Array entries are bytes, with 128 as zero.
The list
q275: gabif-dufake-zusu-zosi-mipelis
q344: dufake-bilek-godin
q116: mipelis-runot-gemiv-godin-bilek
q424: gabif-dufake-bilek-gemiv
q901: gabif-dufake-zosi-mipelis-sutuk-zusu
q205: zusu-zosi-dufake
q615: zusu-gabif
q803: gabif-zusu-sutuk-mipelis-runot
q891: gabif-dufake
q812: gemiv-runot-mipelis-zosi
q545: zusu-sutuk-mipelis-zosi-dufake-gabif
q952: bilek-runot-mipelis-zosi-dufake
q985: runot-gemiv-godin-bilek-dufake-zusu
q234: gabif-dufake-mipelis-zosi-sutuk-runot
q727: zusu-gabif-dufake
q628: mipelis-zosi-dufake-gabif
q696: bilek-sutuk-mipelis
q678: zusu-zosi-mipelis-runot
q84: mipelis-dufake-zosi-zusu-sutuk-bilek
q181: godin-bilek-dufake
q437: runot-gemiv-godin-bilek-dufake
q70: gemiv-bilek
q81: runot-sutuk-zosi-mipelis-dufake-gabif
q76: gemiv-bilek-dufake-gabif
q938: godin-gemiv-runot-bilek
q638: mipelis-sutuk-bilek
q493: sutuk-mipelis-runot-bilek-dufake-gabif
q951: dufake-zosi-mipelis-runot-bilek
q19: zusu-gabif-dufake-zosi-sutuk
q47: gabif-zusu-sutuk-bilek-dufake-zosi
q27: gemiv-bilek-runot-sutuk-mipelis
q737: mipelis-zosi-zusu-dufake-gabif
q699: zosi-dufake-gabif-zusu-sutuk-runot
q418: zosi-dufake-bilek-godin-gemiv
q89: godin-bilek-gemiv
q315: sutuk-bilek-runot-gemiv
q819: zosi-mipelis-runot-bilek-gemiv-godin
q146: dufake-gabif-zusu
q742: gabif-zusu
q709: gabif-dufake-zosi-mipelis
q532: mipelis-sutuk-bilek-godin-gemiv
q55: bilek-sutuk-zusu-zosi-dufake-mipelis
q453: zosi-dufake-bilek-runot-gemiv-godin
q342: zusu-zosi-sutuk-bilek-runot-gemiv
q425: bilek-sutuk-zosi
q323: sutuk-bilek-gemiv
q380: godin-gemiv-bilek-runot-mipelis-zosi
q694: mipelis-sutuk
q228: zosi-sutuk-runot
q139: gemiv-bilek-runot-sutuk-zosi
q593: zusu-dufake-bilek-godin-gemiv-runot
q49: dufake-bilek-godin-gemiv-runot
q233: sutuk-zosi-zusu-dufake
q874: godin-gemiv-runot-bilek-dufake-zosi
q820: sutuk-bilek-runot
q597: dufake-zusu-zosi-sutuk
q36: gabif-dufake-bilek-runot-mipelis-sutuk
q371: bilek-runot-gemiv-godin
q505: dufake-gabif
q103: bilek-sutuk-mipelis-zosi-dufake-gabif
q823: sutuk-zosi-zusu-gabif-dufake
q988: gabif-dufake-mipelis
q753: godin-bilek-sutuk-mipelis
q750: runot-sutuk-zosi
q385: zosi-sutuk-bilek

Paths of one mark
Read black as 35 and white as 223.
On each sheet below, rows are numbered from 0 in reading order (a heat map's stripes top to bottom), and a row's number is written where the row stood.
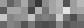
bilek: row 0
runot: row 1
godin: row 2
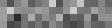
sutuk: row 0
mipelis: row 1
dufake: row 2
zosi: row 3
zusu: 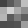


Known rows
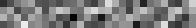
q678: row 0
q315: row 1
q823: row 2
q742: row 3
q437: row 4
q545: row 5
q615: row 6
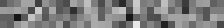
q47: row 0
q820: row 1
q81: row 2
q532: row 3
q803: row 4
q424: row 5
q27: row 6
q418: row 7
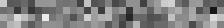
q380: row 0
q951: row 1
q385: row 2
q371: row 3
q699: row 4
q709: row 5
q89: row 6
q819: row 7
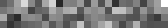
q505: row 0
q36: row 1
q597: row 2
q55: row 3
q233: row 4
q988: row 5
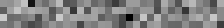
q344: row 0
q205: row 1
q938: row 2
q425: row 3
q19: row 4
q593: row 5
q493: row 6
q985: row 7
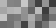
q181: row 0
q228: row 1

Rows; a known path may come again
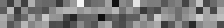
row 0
q228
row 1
q874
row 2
q146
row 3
q47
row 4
q275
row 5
q453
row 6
q70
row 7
q371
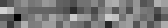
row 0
q823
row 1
q103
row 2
q812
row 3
q76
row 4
q49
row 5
q234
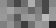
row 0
q323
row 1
q437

